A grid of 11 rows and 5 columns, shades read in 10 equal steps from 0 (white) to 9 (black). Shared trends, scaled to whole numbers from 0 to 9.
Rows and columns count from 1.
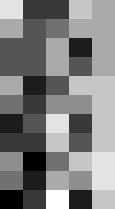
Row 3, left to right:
6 6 3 8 3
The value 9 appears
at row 9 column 2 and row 11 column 1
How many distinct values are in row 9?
5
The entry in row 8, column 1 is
7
